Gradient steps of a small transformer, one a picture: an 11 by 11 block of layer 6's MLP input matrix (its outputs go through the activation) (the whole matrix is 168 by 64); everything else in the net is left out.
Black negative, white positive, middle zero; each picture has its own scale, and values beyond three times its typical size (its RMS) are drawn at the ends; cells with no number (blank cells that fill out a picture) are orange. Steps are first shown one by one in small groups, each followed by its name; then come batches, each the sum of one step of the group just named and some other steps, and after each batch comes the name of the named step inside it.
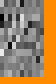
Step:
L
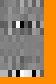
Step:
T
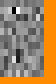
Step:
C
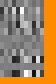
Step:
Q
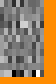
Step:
L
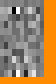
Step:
C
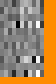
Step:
Q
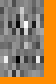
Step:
Q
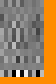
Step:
L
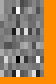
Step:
L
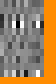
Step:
L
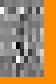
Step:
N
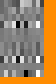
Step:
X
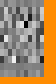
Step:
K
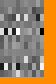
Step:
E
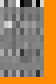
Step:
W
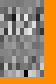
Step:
E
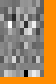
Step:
X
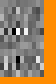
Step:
E
